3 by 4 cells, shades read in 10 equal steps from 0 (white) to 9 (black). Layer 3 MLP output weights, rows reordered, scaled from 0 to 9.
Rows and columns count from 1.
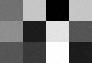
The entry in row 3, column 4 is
8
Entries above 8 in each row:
1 0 0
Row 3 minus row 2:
2 -1 -1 2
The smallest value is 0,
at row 3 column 3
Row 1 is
5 2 9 2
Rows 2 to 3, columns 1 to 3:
4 8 1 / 6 7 0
